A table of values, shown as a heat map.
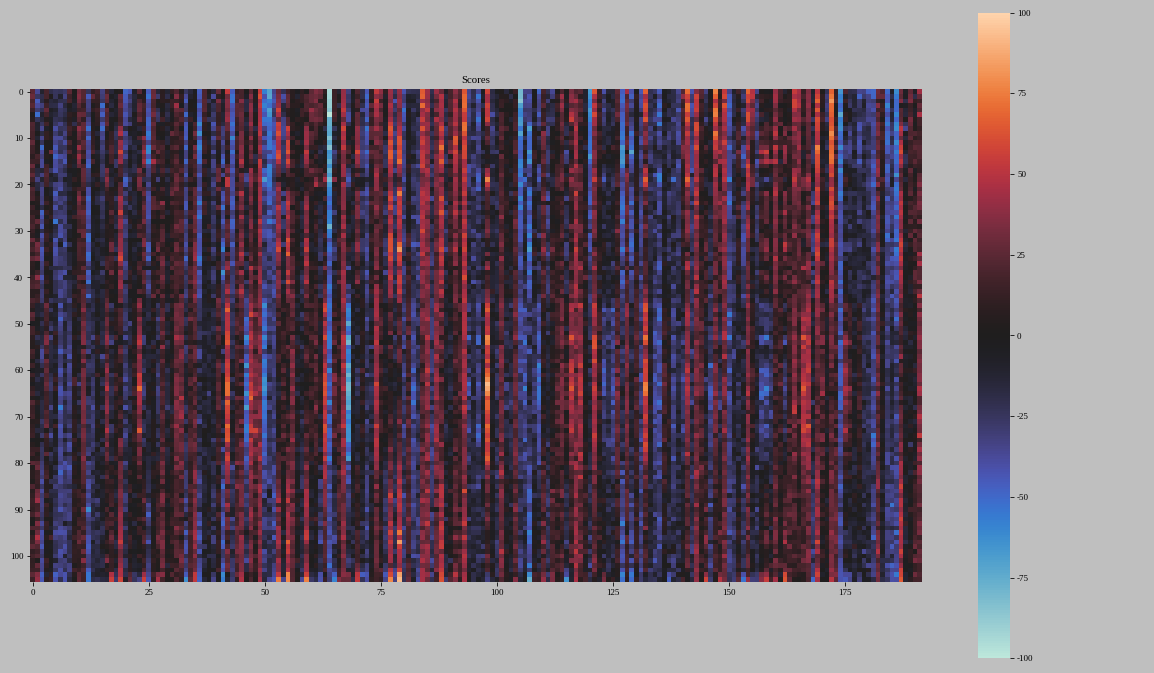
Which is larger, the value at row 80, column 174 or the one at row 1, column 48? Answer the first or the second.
the second
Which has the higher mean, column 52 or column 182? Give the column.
182
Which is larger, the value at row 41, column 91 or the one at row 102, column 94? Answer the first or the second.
the first
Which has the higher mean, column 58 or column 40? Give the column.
40
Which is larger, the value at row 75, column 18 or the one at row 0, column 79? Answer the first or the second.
the second
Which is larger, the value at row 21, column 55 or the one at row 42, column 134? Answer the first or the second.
the first
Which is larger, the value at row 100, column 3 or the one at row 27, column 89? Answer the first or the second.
the first
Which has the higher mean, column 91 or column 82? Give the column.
91
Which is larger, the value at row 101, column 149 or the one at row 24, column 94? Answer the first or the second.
the first
